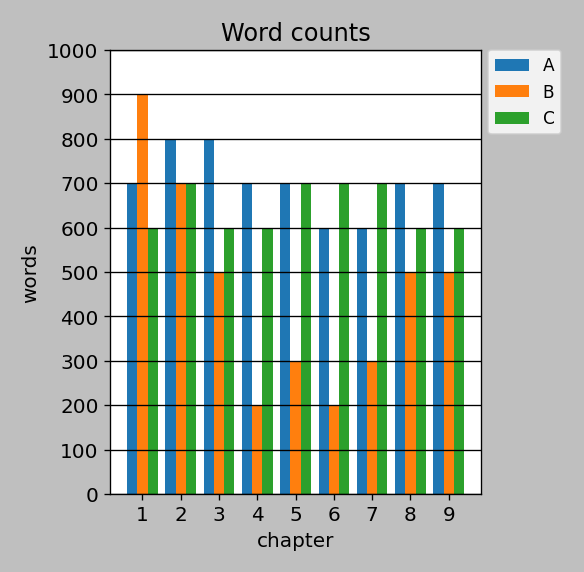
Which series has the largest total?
A
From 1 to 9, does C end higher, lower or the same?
the same
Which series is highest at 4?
A
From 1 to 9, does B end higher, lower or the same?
lower
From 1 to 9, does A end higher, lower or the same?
the same
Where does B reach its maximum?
1
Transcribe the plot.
Title: Word counts
x-axis: chapter, ticks 1 2 3 4 5 6 7 8 9
y-axis: words, ticks 0 100 200 300 400 500 600 700 800 900 1000
Legend: A, B, C
Values:
A: 700 800 800 700 700 600 600 700 700
B: 900 700 500 200 300 200 300 500 500
C: 600 700 600 600 700 700 700 600 600
